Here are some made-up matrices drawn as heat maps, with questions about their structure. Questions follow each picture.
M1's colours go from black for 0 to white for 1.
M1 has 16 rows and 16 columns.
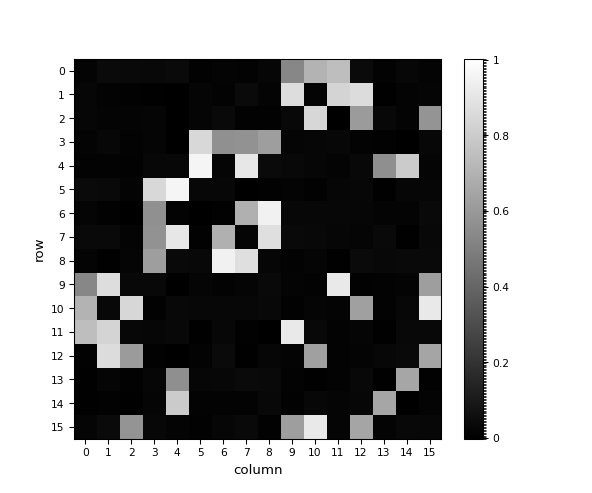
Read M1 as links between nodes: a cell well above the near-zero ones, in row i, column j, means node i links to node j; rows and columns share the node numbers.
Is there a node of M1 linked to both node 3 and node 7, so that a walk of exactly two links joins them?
yes
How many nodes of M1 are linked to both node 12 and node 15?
2
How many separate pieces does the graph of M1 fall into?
2
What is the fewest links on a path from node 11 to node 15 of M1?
2
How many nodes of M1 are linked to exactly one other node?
0
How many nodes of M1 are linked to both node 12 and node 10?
2
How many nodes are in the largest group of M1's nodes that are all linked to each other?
4
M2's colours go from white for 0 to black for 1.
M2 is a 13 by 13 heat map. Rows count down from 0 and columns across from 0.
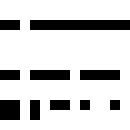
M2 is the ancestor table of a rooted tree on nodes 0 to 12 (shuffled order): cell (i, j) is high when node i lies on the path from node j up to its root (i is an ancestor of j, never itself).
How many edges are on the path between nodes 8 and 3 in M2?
3
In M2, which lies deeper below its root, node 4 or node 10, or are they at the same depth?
the same depth
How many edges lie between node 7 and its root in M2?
1
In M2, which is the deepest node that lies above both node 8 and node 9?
7
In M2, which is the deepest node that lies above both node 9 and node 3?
7
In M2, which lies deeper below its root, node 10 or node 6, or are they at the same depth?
node 6
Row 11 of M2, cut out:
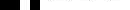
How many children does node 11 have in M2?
3
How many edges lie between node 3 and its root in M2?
4
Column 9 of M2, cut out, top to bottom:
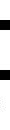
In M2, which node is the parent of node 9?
7
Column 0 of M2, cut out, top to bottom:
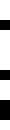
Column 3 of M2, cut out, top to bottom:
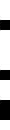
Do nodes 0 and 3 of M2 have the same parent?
yes
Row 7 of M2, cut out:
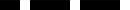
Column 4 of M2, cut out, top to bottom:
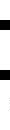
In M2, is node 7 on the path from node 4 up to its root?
yes
